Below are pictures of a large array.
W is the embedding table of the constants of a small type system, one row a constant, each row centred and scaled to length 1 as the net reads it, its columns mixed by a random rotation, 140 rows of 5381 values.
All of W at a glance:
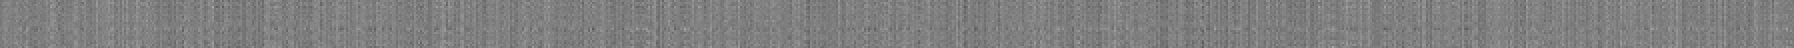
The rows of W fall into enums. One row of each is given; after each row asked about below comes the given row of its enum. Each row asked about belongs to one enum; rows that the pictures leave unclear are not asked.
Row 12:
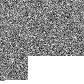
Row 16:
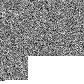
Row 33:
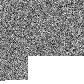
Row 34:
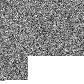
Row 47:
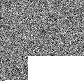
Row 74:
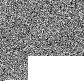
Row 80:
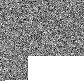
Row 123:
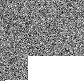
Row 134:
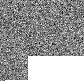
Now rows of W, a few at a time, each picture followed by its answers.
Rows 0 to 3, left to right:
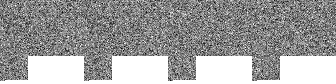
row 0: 123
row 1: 123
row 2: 16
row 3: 80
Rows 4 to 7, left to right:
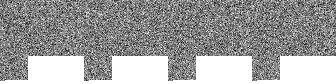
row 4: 123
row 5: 16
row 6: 33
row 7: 33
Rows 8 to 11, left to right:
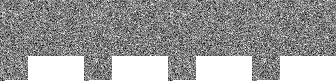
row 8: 16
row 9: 12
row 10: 16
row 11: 12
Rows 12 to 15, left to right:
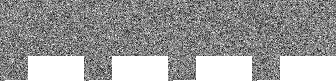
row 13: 47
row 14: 80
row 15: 123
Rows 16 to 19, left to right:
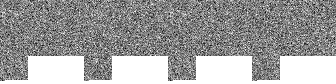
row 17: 12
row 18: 16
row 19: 134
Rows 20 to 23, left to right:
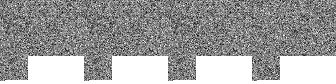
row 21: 123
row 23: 47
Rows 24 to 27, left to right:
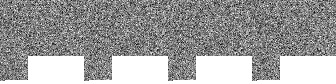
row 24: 134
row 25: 33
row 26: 33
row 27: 123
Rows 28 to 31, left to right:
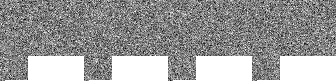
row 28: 80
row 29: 12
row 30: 16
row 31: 134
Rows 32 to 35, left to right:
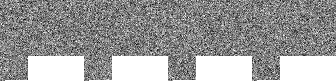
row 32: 80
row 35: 47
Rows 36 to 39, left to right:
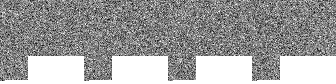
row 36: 16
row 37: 80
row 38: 12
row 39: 123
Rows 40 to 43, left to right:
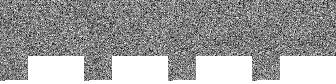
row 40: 134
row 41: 123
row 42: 74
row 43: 74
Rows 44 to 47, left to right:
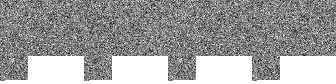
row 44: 12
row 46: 12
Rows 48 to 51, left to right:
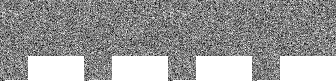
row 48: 16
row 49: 74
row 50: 16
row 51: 134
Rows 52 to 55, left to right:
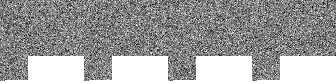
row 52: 123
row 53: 33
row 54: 47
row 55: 74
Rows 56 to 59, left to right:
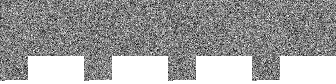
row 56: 47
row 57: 33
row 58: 123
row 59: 34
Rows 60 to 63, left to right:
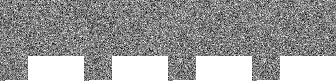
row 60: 134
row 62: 12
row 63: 12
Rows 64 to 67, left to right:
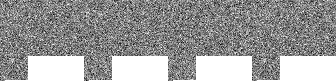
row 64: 12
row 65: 16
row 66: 33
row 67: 12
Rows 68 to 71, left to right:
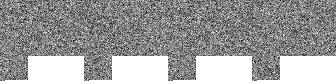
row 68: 80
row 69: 123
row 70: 80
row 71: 47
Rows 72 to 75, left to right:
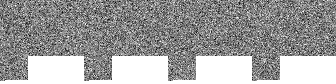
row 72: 123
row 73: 80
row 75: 12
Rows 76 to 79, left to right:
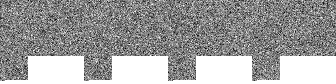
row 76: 47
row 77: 12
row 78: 123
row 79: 74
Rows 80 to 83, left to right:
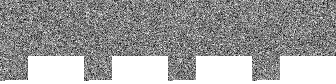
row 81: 16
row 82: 12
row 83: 74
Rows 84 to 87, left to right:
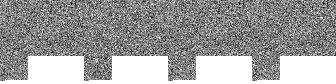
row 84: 74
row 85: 12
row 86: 74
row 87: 74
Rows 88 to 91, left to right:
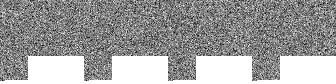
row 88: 16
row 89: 74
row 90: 123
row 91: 33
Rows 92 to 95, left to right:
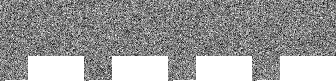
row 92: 33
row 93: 47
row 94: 33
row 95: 74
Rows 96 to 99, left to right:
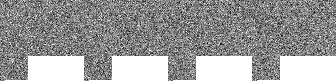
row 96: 12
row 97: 34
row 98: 134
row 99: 123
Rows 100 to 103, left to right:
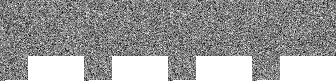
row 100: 123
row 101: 16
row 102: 16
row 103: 74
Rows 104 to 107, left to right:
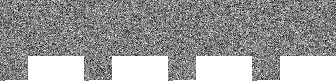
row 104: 134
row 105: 47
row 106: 33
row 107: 80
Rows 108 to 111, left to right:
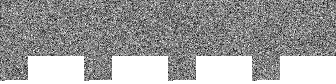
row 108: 47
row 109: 80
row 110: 123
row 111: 74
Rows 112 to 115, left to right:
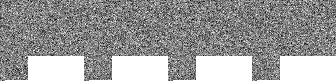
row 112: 47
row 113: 80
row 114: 80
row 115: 134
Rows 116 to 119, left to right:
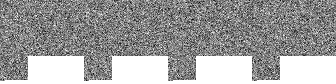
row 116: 34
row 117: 16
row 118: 80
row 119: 47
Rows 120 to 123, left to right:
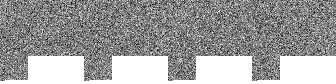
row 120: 74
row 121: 33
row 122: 12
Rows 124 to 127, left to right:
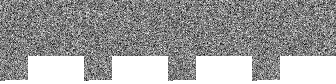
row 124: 33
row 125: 16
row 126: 134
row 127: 33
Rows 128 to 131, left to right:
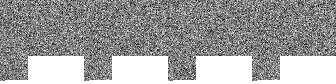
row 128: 134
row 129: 33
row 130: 47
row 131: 33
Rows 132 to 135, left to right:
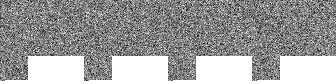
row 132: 47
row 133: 16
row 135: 123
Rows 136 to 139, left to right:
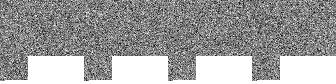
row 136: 34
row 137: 16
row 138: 74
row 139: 123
